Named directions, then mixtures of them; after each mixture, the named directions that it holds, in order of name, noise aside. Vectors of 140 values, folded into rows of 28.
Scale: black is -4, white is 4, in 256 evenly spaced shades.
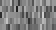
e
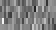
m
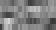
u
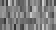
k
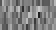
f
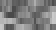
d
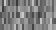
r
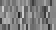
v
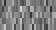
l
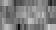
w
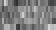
r, w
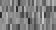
e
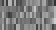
d, k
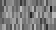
l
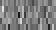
v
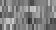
e, l, u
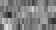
m, u, w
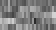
d, l, u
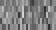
v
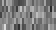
e, l, w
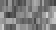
d, k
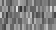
e, l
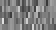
f, m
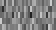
k, l, v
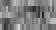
e, u, w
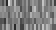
k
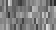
d, k, w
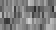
e, u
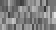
d, k, l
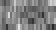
w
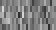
v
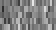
r, v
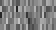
e, r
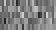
f, k, r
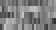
l, r, u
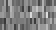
f, k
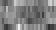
w
